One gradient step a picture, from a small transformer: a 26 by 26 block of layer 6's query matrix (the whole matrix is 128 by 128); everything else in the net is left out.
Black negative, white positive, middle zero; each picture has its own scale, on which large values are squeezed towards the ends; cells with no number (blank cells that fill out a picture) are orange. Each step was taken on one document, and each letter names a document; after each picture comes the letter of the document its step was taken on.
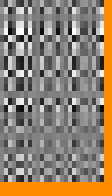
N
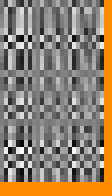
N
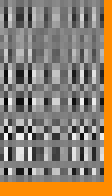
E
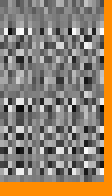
N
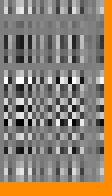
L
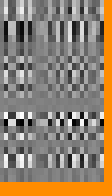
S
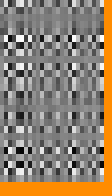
N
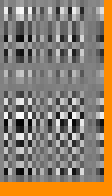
L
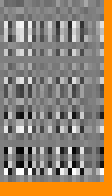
L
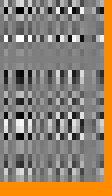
L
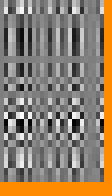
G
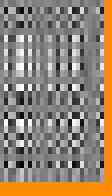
G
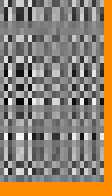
E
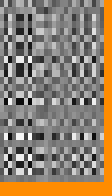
E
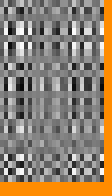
N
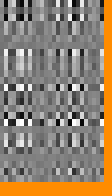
S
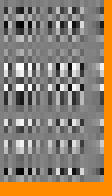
L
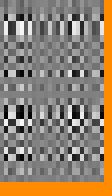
S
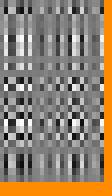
S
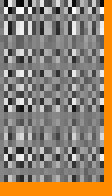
N
